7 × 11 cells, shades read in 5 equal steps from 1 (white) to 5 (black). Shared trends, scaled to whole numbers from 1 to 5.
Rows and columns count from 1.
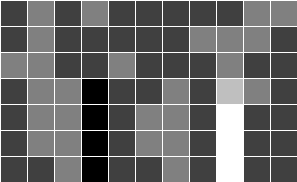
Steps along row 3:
same up same down up same same down up same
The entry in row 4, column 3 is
3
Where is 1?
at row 5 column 9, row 6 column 9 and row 7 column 9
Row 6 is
4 3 3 5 4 3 3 4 1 4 4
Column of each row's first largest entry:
1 1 3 4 4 4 4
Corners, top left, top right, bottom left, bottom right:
4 3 4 4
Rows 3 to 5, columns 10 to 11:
4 4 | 3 4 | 4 4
